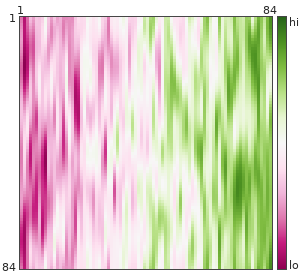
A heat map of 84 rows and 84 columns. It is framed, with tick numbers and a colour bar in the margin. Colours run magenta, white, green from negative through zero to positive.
Overall the values sit about 50% of the way up the scale. Streaks run downward. The field climbs toward the right.
